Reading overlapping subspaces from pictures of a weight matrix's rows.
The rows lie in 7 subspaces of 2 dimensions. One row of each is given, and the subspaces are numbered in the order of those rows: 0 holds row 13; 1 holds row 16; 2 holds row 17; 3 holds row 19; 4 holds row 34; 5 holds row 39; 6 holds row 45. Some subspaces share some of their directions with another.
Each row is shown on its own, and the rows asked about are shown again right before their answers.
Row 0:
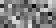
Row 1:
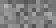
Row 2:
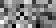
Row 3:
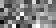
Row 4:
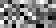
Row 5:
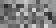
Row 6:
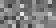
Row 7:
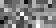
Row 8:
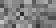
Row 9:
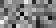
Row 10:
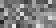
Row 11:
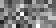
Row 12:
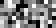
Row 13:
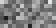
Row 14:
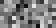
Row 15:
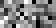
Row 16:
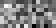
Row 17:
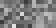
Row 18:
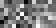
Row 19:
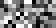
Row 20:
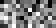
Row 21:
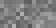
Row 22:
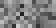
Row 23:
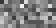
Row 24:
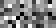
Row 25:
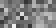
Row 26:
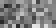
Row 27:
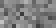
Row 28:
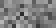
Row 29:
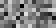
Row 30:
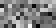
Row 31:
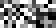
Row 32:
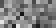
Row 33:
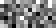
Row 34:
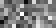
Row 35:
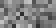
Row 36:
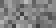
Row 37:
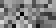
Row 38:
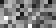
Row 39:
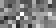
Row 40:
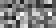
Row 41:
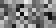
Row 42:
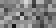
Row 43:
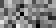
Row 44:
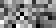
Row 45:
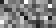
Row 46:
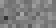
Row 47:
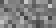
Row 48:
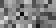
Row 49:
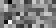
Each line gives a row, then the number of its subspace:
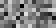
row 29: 6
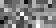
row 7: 6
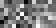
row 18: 4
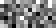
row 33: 0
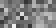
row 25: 2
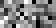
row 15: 4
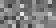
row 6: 5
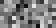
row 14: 2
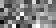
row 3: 1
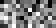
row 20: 0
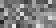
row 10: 3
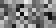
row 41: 1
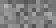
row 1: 1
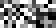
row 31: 3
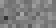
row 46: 0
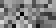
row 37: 4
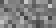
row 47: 6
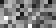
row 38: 0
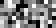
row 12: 2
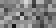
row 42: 2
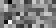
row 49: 3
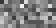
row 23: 6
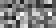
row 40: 5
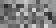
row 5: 1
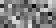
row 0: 4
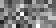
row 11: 2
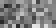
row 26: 1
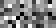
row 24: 5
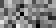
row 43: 2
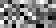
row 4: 3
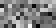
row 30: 4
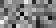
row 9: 4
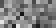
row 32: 1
